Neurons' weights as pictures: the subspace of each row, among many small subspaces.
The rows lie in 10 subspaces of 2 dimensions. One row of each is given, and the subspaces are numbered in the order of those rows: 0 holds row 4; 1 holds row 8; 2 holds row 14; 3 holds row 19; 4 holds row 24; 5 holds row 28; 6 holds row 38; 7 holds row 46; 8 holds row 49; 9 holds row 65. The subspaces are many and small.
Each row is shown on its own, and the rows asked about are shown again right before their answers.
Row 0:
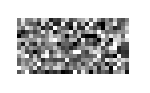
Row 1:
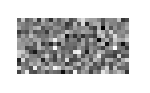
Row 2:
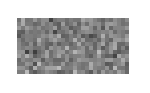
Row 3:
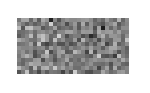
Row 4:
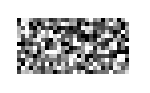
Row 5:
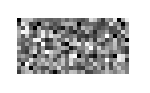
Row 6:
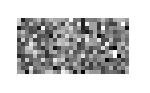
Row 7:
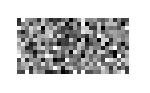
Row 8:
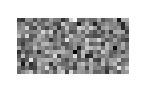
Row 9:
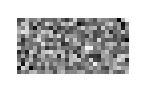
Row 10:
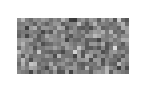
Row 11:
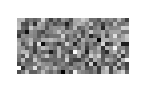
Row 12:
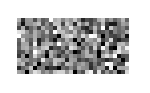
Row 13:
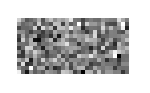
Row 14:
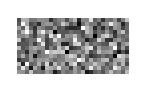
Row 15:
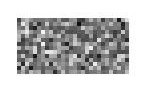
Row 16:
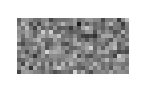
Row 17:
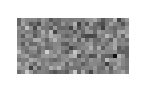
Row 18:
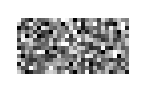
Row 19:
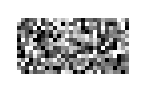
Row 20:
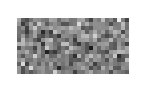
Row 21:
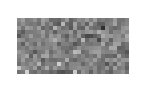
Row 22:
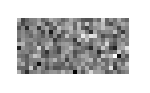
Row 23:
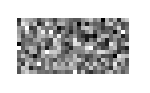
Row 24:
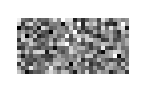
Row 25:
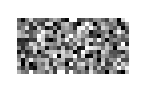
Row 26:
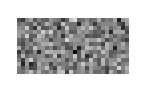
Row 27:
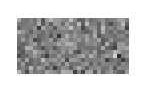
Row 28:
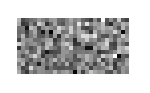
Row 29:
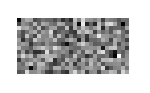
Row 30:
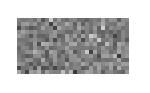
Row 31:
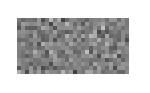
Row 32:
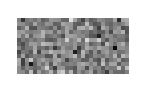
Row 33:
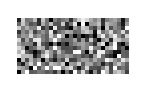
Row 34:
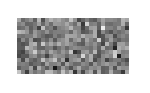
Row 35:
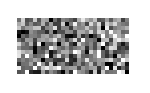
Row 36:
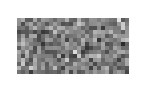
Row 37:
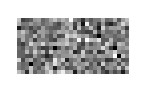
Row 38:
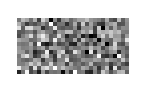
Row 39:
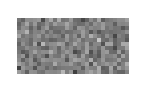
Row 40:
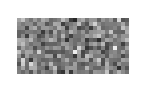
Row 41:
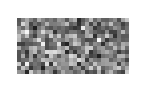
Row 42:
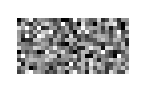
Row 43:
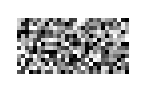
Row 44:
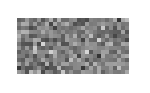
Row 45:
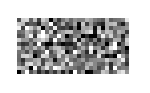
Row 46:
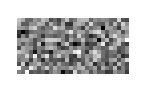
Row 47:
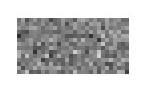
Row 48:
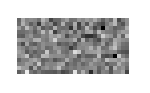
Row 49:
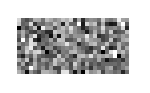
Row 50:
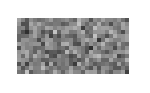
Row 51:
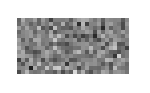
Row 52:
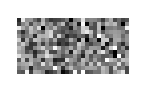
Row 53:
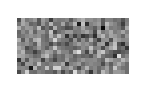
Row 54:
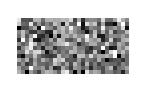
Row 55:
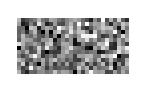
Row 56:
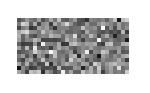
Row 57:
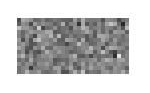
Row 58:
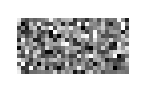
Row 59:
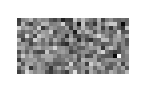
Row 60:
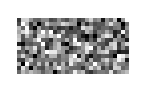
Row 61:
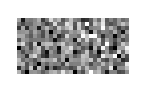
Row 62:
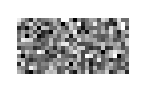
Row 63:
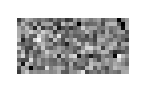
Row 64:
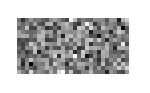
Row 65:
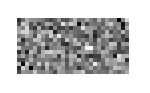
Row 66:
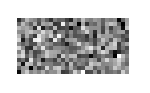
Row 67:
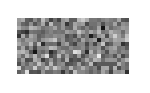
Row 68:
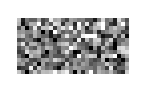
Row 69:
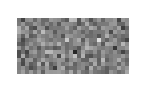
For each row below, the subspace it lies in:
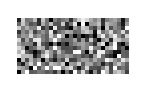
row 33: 9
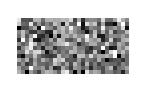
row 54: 8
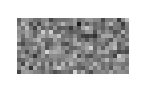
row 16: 0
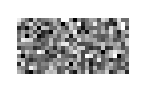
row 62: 4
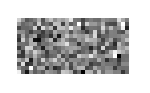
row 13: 3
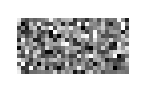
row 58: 9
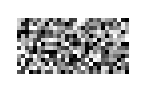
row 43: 0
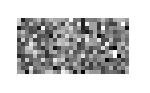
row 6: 8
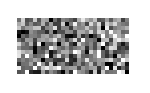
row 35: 2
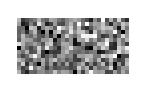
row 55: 5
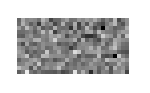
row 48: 7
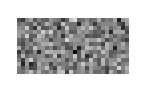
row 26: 1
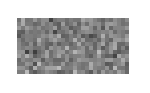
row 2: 2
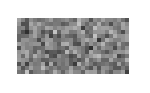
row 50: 2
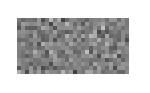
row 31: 6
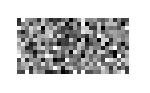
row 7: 8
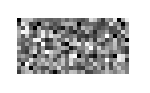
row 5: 7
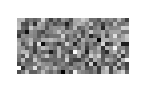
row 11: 5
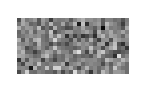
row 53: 9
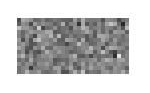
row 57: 8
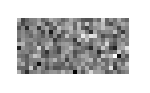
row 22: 5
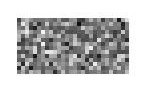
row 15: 0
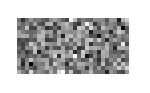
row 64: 4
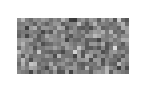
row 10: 1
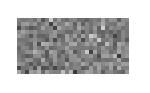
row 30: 6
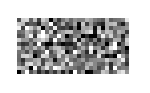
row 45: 6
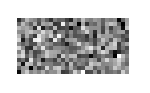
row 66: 3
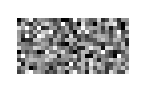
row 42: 4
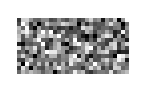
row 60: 0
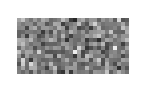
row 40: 1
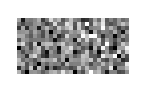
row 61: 5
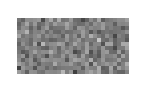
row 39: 5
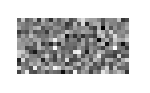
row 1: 9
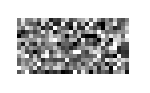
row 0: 7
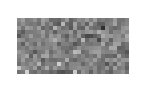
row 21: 7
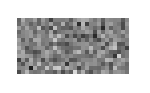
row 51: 9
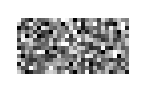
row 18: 4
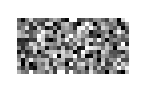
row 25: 4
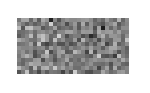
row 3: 6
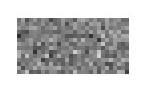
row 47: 2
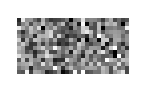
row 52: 8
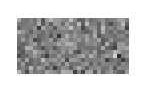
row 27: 3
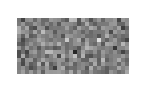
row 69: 8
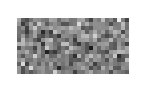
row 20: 0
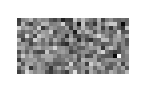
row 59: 4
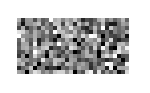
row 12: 2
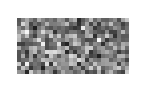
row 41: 2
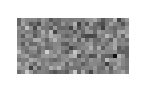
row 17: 7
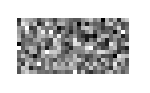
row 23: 5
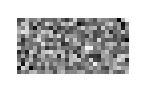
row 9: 9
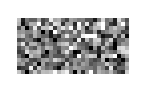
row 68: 7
